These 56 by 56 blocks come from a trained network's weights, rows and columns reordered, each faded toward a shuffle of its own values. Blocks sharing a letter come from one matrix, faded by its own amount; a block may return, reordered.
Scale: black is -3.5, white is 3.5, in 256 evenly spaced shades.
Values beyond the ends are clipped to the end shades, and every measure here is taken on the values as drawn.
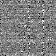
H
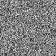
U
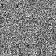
U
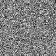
U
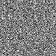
U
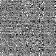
H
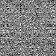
H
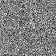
U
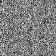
U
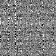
H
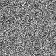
U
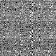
H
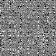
H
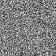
U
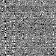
H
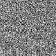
U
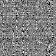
H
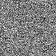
U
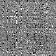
H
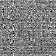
H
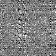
H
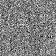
U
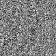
U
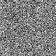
U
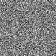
U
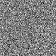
U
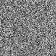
U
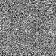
U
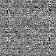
H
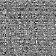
H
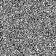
U
